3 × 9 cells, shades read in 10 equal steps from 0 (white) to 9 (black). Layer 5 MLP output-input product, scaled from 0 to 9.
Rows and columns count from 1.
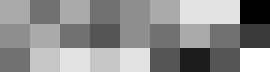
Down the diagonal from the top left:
3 3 1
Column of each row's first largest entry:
9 9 7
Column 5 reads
4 4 1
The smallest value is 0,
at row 3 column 9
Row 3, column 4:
2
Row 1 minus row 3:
-2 3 2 3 3 -3 -7 -5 9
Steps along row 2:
down up up down up down up up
